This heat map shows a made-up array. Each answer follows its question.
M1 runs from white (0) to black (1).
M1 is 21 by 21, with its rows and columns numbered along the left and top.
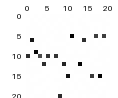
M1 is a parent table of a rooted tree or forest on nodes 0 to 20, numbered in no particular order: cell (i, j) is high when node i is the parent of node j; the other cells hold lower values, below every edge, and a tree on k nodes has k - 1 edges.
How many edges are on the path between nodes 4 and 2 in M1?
3
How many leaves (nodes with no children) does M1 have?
14
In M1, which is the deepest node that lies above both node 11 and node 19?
5
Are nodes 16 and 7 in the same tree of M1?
yes
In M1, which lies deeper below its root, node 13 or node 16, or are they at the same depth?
the same depth
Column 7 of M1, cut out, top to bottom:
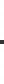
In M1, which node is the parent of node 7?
10
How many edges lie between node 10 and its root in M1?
1
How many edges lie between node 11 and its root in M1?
3
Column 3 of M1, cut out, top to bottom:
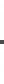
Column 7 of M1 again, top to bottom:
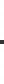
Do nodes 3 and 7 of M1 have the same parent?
yes
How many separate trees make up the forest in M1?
4
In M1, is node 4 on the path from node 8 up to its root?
no
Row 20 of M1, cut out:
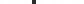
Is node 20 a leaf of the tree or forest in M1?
no
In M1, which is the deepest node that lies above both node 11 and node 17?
5
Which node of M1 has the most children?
10
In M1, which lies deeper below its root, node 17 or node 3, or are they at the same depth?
node 17
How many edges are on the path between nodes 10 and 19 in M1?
2
